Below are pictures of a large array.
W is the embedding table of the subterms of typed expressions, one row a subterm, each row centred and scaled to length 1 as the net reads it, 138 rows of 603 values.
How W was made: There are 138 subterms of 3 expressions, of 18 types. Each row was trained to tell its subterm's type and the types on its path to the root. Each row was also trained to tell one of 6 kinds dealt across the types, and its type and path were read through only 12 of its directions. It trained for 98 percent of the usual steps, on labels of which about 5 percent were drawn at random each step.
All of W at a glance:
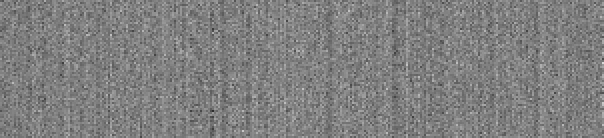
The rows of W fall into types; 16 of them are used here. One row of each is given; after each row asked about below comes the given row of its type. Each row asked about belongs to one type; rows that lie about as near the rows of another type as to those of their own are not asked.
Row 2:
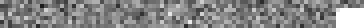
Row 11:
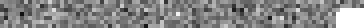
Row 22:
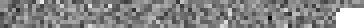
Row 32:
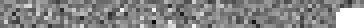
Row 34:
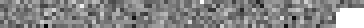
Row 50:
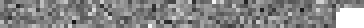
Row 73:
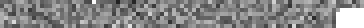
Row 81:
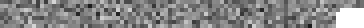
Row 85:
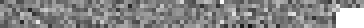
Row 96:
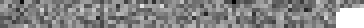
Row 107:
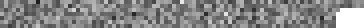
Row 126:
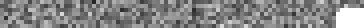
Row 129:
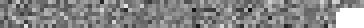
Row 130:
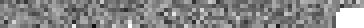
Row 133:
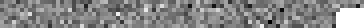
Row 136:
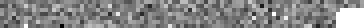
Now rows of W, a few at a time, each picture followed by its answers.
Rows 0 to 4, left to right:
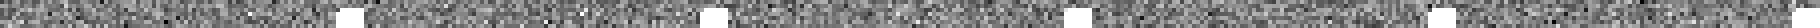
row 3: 2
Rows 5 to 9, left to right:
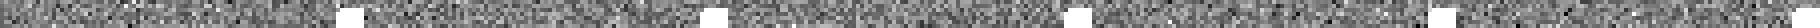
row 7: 50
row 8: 11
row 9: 96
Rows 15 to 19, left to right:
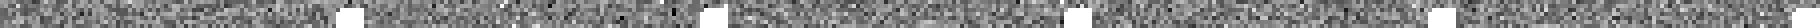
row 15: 2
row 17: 73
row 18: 2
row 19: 133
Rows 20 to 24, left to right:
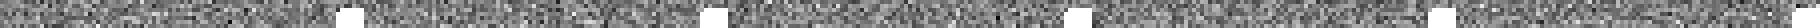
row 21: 133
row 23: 96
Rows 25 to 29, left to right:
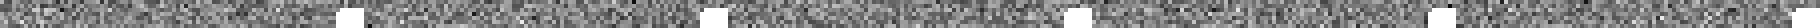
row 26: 133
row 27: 81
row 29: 107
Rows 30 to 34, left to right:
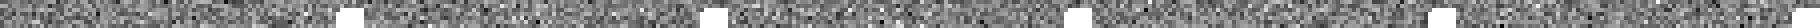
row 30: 81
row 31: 50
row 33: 107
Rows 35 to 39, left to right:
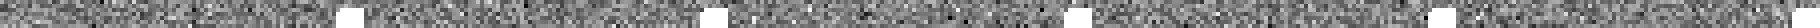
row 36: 96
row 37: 11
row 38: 11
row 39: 2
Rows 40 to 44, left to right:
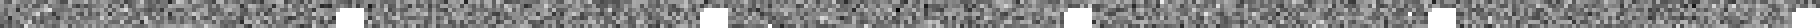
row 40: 129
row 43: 34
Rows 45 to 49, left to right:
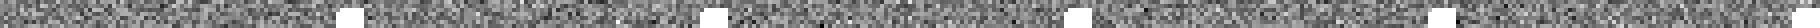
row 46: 81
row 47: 107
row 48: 129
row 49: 96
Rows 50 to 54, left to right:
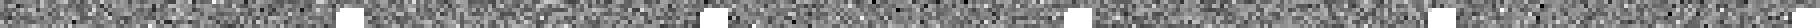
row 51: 107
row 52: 129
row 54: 11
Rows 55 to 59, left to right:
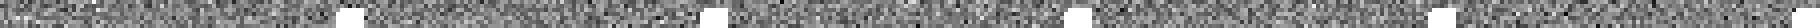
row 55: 85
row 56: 136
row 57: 126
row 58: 107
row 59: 22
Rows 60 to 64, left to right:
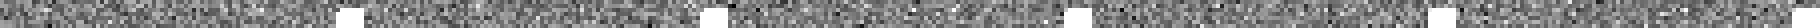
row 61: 85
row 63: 126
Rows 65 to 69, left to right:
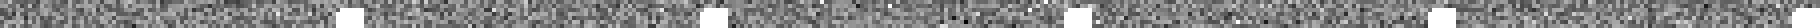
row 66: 11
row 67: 85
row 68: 11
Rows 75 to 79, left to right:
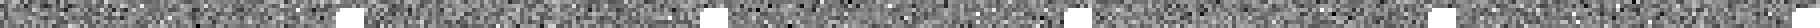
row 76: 2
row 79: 136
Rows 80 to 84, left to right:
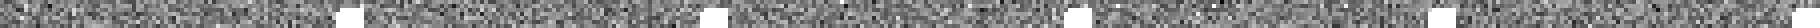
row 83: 130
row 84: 2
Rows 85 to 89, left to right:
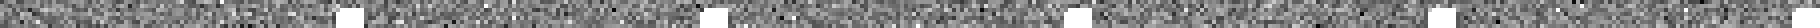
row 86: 129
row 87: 81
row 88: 50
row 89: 96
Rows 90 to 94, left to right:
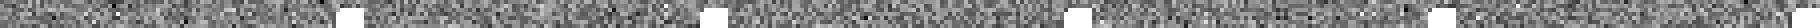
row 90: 32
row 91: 50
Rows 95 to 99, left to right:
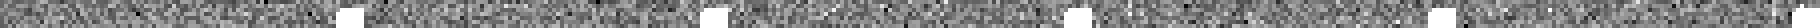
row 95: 130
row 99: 126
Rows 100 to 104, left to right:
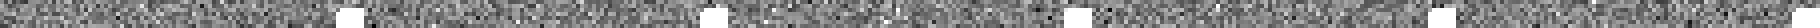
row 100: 133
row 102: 11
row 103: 126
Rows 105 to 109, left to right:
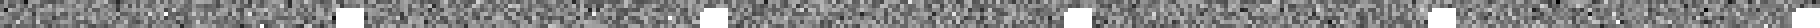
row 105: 34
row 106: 130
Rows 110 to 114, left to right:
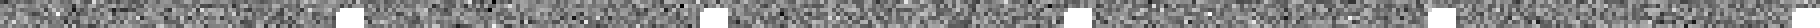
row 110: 130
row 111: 50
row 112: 129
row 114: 81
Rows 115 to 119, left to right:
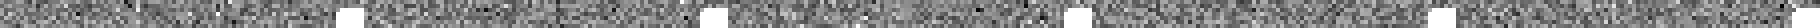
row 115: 136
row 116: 126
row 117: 50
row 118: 129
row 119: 96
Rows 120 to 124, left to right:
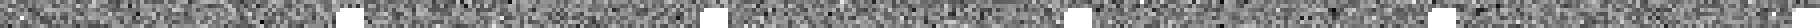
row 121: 50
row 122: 130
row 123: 107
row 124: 34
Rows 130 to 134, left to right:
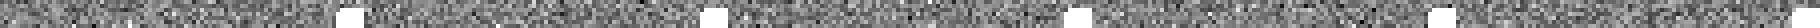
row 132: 129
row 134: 96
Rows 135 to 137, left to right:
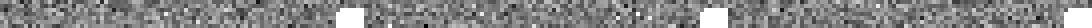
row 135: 107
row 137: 2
